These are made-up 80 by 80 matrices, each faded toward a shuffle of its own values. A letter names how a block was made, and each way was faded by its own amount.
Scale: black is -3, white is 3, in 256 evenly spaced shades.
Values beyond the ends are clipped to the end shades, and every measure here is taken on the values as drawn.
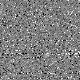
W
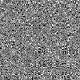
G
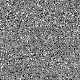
W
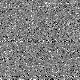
W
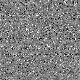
W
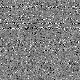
W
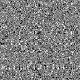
G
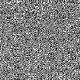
G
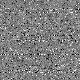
W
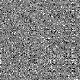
G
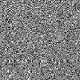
G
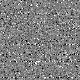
W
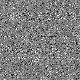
W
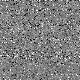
W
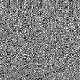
G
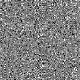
G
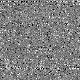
W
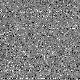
W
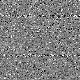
W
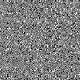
G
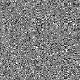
G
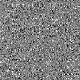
G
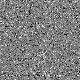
W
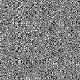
G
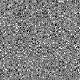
G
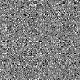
G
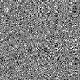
G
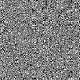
G
